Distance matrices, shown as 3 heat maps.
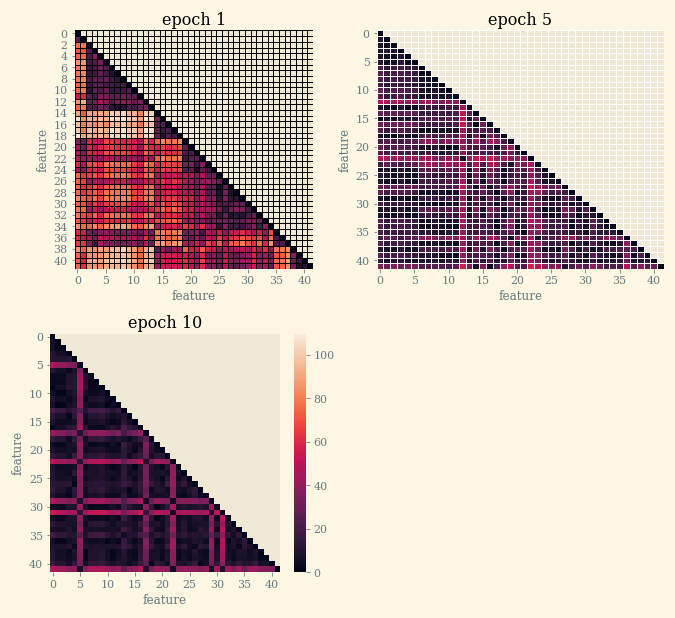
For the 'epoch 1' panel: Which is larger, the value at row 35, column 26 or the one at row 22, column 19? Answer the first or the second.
the first
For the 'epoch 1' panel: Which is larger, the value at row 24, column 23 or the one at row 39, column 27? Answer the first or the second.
the second
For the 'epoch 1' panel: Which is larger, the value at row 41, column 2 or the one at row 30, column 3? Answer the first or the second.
the first
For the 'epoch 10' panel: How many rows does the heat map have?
42
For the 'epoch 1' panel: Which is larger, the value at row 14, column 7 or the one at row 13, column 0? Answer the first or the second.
the first
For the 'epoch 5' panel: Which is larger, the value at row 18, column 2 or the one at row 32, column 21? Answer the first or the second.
the second
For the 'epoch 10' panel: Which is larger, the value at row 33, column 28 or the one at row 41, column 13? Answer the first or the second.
the second
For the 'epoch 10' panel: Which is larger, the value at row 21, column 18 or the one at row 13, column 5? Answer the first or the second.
the second
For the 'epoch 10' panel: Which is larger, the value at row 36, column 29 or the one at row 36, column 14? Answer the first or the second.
the first
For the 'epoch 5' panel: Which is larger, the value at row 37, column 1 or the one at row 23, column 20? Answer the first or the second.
the second
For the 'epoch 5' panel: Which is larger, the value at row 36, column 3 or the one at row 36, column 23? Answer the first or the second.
the first
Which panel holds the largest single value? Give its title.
epoch 1
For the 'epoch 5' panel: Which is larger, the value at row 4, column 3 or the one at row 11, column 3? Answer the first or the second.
the second
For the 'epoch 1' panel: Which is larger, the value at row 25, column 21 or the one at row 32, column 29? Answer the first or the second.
the first
